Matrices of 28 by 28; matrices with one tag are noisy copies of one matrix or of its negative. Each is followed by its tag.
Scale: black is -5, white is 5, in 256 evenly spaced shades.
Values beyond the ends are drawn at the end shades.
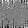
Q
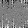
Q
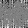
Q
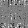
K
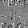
K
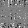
K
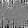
Q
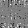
K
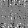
K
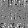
K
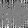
Q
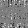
K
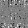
K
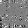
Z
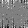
Q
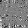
Z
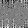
Q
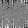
Q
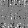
K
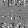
K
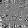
Z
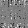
K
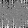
Q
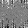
Q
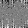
Q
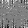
Q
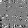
Z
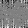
Q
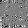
Z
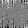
Q
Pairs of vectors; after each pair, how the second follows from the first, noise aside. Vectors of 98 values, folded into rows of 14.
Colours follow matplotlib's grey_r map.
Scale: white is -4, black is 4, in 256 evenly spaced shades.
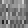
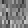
negated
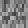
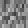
copied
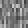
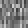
copied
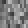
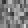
copied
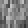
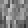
copied
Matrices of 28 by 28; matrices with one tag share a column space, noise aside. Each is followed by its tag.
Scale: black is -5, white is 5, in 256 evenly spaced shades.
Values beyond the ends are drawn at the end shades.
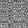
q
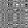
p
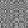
q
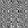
q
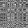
p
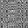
q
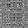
p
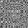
q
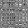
p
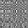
q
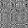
p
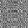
q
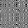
p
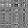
p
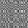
q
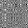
p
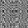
q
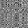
p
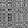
p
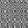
q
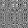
p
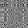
p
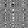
p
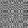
q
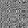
q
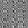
q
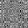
q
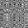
p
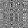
p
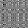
p
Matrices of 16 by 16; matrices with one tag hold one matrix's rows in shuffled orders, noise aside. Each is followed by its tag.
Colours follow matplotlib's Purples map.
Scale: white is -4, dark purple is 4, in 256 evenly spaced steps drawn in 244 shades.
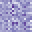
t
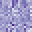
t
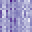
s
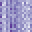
s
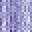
s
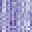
s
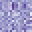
t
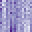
s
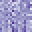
t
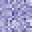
t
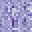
t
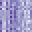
s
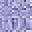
t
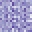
t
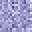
t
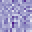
t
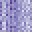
s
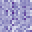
t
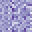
t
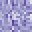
t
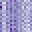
s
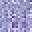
t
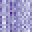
s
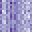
s
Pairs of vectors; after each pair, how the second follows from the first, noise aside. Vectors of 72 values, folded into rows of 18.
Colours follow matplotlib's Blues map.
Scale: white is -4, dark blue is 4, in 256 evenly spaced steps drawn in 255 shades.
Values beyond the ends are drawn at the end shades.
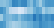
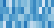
shuffled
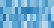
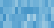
shrunk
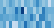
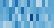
reversed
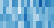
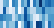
scaled up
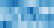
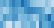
wrapped around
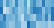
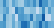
wrapped around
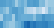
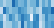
shuffled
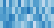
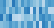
shuffled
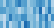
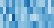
reversed
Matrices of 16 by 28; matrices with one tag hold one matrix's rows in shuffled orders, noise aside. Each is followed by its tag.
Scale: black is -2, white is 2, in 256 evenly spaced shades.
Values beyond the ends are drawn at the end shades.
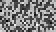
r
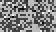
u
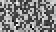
r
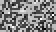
u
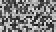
u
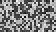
r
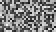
r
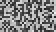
r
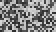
u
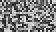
u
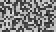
r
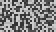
r
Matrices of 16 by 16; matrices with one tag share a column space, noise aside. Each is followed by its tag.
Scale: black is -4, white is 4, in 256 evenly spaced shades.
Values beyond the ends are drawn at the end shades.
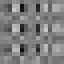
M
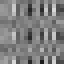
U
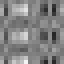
U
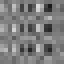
M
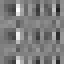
U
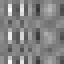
U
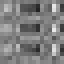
M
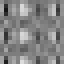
U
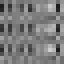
M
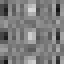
U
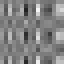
U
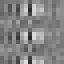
U
